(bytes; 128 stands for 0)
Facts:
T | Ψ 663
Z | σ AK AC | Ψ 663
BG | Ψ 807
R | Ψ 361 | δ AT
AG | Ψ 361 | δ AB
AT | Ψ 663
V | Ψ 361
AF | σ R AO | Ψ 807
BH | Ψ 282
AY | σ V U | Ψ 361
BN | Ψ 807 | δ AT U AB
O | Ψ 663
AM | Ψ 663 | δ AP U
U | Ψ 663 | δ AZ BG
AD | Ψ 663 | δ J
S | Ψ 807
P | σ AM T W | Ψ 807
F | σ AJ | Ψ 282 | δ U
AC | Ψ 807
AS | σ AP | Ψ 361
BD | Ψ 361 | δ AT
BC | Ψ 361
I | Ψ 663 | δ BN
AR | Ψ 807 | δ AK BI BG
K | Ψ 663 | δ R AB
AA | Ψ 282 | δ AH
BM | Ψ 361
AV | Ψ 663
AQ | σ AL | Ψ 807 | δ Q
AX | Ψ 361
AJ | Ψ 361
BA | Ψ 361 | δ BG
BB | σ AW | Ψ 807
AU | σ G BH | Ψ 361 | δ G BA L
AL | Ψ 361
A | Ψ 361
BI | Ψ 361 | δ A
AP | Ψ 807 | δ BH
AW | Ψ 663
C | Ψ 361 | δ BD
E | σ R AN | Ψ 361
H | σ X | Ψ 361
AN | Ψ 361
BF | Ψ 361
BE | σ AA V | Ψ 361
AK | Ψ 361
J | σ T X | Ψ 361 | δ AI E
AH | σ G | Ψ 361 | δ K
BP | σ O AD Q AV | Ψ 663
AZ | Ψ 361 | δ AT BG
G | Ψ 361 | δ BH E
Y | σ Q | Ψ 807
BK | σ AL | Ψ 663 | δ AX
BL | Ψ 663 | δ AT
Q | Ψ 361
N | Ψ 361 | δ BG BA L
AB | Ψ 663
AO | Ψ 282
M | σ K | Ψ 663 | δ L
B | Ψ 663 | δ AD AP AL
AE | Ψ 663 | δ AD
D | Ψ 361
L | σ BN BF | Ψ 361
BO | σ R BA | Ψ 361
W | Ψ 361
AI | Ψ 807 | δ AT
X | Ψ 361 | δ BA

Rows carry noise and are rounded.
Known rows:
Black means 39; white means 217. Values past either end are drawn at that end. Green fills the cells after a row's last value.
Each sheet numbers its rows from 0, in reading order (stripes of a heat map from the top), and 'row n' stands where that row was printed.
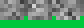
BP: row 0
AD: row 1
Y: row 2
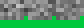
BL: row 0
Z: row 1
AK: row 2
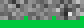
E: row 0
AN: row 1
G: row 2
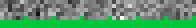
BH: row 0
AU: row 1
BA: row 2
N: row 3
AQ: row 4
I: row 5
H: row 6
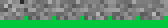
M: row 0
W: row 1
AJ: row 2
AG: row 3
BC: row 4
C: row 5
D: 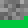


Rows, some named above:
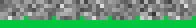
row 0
AR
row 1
AM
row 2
AD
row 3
BN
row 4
AN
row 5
AF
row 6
BN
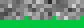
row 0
AZ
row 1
U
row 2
AP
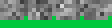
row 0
BP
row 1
AO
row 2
AD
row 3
X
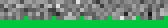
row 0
BL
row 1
AT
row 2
AL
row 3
BO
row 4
BG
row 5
AH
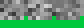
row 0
P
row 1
BK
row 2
BI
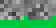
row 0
BB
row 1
BD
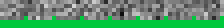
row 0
AB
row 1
AI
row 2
K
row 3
U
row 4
AU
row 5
F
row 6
AS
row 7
AA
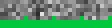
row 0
BD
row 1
G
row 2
T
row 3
AI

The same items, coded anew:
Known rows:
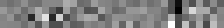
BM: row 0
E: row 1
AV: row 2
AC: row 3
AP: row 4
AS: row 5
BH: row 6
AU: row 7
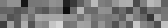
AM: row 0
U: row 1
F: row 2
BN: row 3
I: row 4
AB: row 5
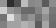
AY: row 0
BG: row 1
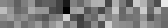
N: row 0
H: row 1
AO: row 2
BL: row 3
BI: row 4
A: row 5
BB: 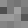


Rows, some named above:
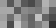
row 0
AU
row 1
AN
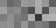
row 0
AS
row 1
AD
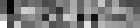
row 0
BH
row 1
X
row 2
AF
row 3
AH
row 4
J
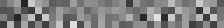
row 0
T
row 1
BP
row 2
G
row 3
AI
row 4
L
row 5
E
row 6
Y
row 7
BP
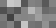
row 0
K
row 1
N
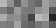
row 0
AR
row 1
BO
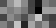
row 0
R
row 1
AO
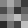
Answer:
M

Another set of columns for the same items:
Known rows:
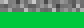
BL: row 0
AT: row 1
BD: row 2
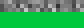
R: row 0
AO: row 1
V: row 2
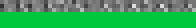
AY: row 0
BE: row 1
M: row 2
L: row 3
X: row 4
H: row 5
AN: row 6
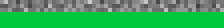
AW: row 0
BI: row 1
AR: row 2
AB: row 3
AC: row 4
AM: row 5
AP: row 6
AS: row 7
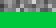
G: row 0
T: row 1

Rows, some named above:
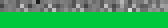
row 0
L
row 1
AL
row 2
N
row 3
L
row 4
AU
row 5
BG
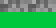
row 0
BN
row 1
AI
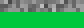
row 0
AP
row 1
AF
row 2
AP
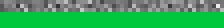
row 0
E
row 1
BA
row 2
AA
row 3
BP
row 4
N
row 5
AR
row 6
BH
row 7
J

